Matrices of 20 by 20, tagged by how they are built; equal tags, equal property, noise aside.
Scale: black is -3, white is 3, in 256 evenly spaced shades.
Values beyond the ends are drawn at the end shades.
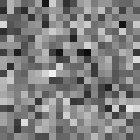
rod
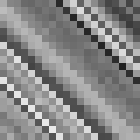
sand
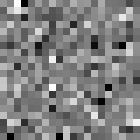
rod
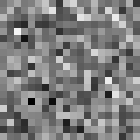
rod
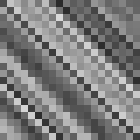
sand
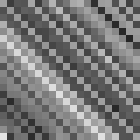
sand
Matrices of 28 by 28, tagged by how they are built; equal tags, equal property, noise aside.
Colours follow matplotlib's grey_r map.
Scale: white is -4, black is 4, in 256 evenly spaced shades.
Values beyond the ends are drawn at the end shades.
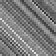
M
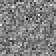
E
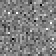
E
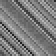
M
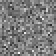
E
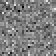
E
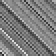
M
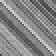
M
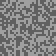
E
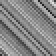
M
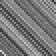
M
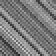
M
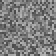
E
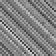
M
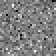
E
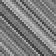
M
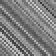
M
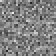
E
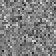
E
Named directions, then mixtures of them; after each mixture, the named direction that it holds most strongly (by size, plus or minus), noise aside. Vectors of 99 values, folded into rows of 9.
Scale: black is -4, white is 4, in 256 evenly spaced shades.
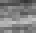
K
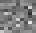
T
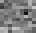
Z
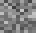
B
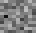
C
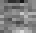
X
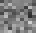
T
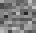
Z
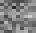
B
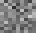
B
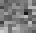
Z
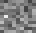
C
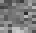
Z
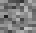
C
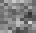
X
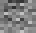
X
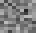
B
